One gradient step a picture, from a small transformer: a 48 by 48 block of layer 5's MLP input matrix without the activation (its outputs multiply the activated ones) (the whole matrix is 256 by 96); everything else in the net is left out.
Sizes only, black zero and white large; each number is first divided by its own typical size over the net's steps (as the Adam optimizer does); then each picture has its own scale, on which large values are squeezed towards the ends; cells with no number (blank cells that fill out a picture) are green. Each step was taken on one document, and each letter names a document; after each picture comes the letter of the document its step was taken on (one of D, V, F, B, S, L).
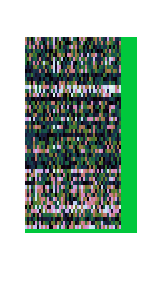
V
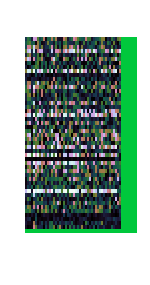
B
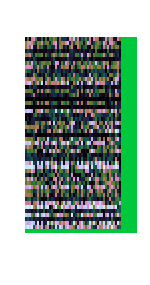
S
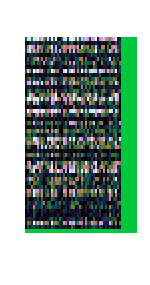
B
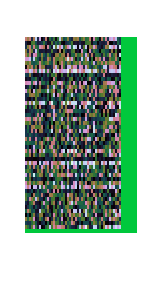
V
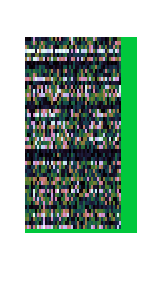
B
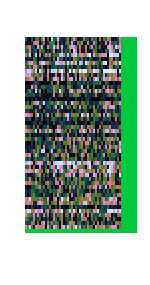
V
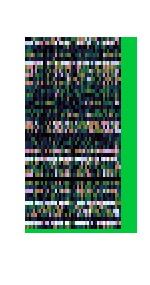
S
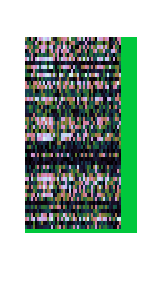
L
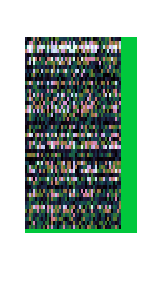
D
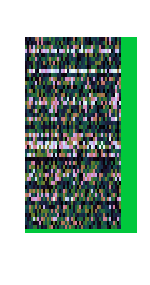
D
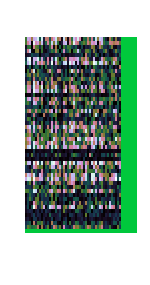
B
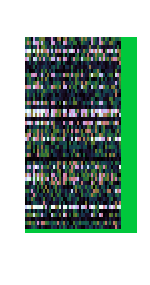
B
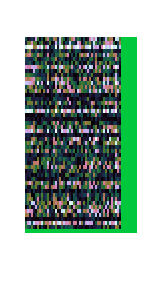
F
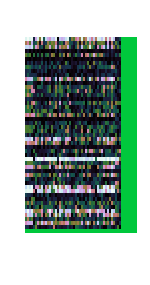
S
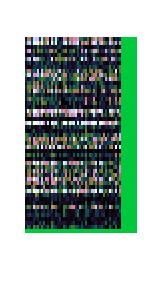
B
